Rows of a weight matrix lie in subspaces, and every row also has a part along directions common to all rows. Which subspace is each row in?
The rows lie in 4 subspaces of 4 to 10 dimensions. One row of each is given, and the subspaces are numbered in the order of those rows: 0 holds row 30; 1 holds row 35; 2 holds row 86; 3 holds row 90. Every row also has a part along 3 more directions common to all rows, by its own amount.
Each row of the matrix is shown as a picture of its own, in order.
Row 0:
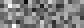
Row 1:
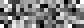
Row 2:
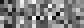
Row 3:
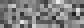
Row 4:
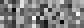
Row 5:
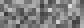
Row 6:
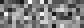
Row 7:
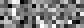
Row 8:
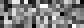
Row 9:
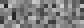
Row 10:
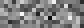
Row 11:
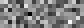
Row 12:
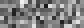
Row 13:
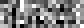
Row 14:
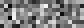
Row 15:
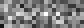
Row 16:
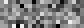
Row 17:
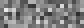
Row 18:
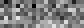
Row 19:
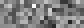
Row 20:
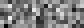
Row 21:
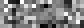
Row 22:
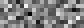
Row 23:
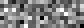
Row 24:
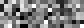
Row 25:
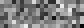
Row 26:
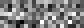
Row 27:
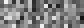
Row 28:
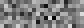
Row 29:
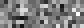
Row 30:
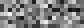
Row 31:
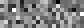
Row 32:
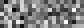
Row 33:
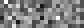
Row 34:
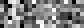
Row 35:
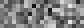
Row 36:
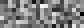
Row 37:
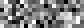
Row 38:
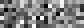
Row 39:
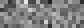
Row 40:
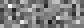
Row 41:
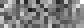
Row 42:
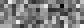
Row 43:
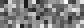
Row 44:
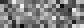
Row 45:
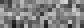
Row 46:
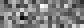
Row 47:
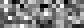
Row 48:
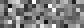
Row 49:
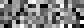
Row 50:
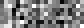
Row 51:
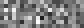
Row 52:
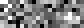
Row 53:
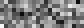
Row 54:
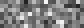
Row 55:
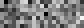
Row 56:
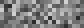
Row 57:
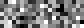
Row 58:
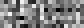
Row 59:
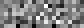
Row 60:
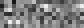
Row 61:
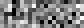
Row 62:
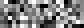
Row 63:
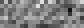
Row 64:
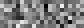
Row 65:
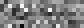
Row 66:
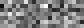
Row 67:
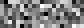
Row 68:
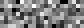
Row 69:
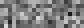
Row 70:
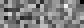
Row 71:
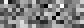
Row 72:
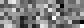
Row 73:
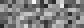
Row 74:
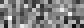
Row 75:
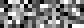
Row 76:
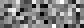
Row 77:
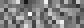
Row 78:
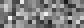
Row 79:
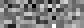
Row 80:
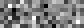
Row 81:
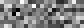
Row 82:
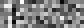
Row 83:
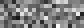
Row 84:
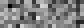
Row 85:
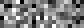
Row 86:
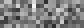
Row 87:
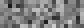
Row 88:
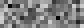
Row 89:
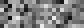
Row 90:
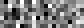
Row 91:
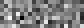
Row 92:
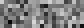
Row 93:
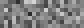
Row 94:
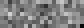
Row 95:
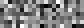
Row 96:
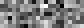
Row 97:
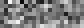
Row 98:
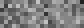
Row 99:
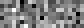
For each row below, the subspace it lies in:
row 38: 0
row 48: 2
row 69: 1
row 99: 0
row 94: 0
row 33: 3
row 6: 2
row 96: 1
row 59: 2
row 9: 3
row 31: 2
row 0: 3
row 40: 3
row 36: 2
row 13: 0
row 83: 2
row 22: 1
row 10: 2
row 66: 0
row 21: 0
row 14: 3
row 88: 3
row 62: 1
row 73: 1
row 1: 0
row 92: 3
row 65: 2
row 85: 3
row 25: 0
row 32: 2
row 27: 3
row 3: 3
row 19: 1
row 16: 2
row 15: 1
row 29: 2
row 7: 2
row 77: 1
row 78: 1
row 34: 2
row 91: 3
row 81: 2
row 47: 1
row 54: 1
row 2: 0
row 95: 2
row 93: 1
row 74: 1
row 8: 3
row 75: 0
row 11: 1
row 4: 0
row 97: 0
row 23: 0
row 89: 2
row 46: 3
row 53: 1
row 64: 0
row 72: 2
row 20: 1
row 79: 2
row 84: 3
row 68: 2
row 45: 0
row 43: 3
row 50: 3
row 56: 2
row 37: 2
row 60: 0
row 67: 3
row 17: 0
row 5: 2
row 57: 2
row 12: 2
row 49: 0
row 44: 0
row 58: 0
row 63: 0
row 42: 0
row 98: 3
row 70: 0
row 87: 3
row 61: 0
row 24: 2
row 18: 2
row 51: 0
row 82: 1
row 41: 3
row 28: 2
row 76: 2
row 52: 2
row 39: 3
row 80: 3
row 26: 0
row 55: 3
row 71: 3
